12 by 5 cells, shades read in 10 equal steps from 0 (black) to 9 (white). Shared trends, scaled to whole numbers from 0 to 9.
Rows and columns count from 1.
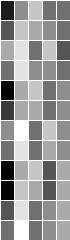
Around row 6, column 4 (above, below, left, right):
4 7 6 5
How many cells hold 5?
11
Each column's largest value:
6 9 7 7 6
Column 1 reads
1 3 6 4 0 2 5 4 0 0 3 4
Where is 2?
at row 6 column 1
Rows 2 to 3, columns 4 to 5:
5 4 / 7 3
